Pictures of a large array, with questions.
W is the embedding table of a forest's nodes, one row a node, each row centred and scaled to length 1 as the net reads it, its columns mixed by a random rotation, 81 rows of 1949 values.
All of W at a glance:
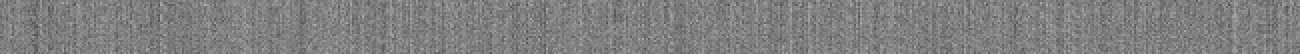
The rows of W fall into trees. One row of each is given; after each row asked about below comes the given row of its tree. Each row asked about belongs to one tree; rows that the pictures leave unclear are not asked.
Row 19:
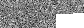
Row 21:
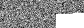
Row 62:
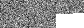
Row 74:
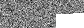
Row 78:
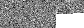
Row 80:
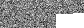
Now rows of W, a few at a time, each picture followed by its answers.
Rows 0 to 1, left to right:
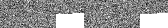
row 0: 62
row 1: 21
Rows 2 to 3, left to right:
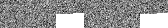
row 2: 80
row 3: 21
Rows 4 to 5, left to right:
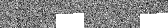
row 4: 19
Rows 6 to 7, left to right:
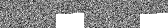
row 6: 21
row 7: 21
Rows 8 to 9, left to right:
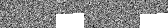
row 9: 78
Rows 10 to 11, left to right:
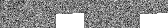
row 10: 62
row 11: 80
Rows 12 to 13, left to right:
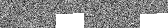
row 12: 78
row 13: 74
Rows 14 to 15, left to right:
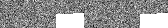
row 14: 62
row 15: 78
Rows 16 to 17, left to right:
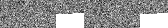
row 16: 62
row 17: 74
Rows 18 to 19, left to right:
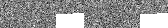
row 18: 78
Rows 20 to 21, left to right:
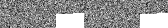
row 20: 74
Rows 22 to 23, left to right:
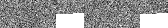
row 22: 19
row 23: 62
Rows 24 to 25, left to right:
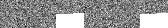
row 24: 19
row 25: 21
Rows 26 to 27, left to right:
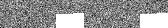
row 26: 19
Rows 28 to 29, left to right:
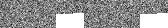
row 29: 80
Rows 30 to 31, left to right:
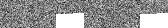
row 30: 21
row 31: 19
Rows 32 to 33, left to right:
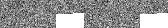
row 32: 62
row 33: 62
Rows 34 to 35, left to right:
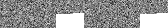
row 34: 74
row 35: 74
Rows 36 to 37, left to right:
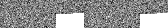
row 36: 21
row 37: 21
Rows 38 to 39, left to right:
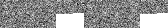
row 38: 80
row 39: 80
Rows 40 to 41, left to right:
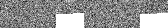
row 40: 78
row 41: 21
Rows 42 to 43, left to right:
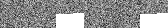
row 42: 62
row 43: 19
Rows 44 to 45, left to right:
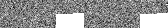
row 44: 78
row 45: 80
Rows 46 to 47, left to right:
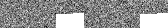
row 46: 21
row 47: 80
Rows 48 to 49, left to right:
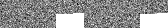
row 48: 80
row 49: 21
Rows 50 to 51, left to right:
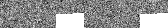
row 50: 78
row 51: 78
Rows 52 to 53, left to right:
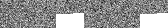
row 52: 62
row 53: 74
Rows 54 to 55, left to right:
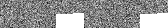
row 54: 78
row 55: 19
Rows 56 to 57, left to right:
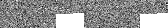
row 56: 19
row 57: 80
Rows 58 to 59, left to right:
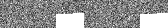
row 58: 21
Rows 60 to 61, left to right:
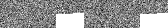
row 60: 21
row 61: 74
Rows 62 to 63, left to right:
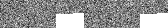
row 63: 80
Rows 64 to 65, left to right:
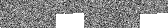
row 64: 21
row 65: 19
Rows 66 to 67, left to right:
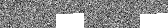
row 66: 74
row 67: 78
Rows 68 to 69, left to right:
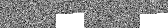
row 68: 21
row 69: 78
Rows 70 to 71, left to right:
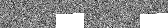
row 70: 78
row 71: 62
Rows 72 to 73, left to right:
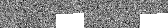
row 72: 19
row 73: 78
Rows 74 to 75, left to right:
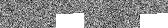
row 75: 19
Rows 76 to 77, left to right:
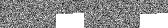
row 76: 21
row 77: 78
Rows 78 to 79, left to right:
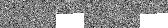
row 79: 74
